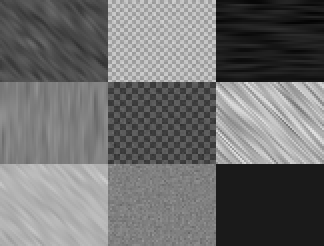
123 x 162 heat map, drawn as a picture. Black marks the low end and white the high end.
The table splits into 3 rows of 3 panels. Panel 1,1: low, slanting down to the right, faint in contrast. Panel 1,2: high, checkered. Panel 1,3: very low, streaked across, faint in contrast. Panel 2,1: middling, streaked downward, faint in contrast. Panel 2,2: low, checkered. Panel 2,3: high, slanting down to the right. Panel 3,1: high, slanting down to the right, faint in contrast. Panel 3,2: middling, fine-grained, faint in contrast. Panel 3,3: very low, flat.
